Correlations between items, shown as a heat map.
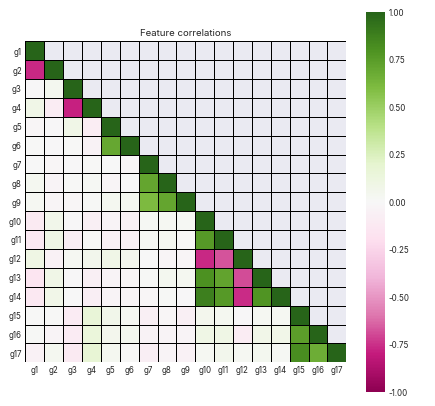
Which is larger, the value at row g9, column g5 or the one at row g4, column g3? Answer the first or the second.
the first
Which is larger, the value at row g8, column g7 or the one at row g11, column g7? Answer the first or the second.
the first
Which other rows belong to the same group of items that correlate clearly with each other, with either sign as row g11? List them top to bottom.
g10, g12, g13, g14
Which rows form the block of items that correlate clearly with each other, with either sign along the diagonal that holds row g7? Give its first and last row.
g7 to g9
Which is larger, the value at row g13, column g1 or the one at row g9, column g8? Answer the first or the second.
the second
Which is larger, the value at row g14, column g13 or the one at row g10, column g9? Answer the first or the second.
the first
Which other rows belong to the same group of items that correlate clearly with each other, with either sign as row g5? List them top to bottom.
g6
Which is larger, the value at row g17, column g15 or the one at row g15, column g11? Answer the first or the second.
the first
